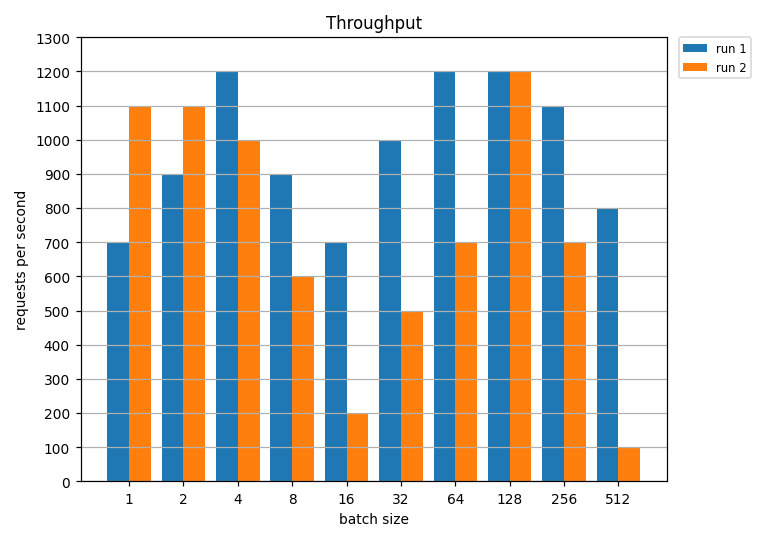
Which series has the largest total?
run 1
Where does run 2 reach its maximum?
128
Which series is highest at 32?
run 1
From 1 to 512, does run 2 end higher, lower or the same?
lower
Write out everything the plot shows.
Title: Throughput
x-axis: batch size, ticks 1 2 4 8 16 32 64 128 256 512
y-axis: requests per second, ticks 0 100 200 300 400 500 600 700 800 900 1000 1100 1200 1300
Legend: run 1, run 2
Values:
run 1: 700 900 1200 900 700 1000 1200 1200 1100 800
run 2: 1100 1100 1000 600 200 500 700 1200 700 100
